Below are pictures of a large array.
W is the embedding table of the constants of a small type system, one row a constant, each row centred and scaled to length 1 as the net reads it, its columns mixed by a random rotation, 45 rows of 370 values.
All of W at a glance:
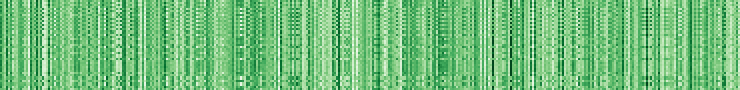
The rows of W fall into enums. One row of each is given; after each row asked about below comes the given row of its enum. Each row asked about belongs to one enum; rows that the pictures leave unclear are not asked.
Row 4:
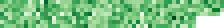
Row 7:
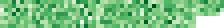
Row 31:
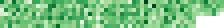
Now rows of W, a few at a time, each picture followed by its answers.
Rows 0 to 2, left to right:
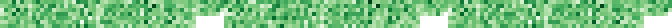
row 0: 7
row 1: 31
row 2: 7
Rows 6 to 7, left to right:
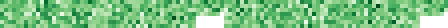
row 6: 4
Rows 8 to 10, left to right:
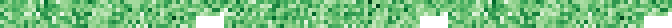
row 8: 4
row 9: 31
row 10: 4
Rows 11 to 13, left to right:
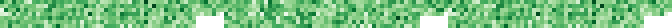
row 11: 31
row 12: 4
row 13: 31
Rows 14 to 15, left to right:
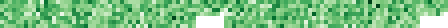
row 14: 4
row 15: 31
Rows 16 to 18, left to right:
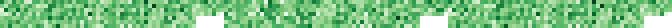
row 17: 4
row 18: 31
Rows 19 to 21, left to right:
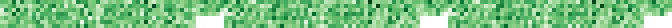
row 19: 7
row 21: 31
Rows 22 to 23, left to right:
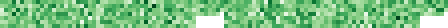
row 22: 7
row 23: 4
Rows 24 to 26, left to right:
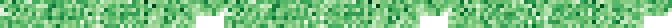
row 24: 31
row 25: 31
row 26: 7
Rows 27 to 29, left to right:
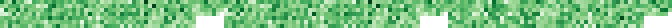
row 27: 31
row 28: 31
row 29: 4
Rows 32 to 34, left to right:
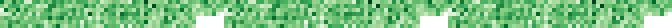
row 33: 31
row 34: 31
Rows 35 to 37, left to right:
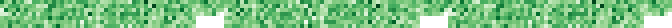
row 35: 31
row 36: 7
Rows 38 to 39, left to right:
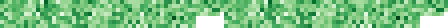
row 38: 4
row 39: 4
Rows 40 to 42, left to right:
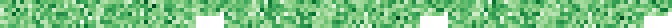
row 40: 7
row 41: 4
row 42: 4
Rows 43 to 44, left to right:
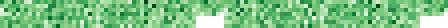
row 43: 31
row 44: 7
